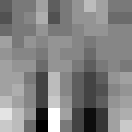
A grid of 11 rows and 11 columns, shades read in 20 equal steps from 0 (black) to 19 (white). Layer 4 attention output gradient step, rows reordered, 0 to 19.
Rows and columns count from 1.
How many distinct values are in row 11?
10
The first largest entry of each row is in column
8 4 4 1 1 1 5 5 5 5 5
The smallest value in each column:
6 9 8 0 6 9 5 1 4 8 8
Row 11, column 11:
15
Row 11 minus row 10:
-2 0 -3 -1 0 -3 0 0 0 0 2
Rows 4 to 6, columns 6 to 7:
11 10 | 10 10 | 11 9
